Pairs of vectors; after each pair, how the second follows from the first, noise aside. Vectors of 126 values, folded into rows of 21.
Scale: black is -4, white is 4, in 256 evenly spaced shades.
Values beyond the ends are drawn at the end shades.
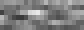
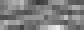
wrapped around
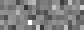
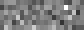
wrapped around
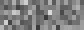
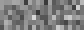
reversed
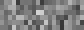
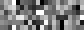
scaled up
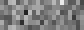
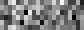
scaled up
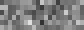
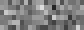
wrapped around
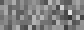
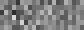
reversed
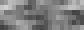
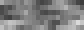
reversed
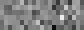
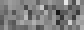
wrapped around
